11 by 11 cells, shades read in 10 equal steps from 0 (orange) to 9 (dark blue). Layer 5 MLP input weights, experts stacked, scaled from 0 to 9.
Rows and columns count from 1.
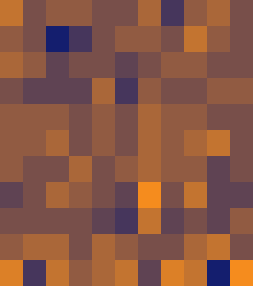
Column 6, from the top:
5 4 6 7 5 5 4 6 7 4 2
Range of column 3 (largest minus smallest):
7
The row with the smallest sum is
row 11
